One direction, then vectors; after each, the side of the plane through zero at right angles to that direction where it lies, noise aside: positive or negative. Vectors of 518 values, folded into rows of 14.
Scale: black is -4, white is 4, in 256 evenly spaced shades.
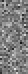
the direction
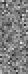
negative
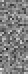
negative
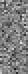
negative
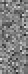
negative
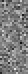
positive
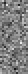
negative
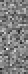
positive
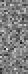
positive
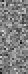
positive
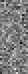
positive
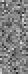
negative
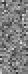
negative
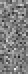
positive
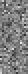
negative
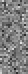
negative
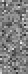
negative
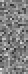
negative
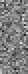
negative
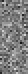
positive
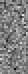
negative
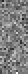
positive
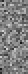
positive
